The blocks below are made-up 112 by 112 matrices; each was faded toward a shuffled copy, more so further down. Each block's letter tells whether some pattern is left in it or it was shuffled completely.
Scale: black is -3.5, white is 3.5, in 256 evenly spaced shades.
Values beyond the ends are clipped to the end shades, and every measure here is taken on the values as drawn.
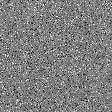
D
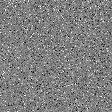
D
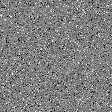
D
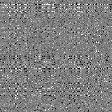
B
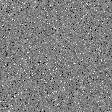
D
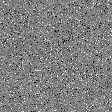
D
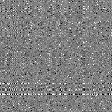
B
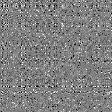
B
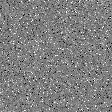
D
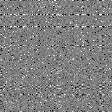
B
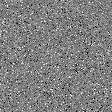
D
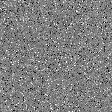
D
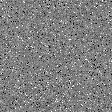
D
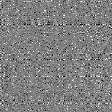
B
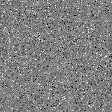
D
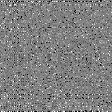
B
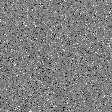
D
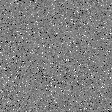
D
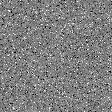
D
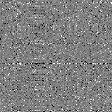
B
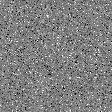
D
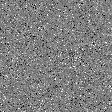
D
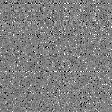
B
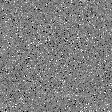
D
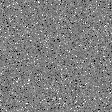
D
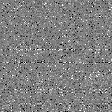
B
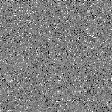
B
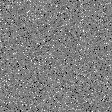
D
